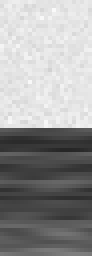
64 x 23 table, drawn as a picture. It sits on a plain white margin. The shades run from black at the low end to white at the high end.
It is made of 2 by 1 panels. Panel 1,1: very high, fine-grained, faint in contrast. Panel 2,1: low, streaked across.
